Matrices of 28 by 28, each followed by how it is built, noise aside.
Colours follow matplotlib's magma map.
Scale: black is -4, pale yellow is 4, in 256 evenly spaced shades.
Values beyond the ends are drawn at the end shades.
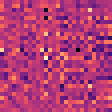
low rank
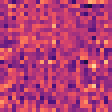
low rank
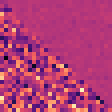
lower triangular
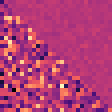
lower triangular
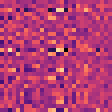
low rank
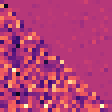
lower triangular
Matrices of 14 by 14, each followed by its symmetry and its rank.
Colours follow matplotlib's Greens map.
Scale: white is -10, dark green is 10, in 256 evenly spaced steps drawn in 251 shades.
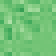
antisymmetric, rank two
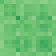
symmetric, rank three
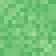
symmetric, full rank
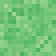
symmetric, full rank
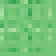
antisymmetric, rank two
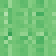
neither, rank two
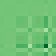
symmetric, rank one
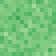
symmetric, full rank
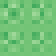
symmetric, rank one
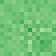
symmetric, rank three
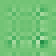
symmetric, rank one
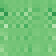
neither, rank two
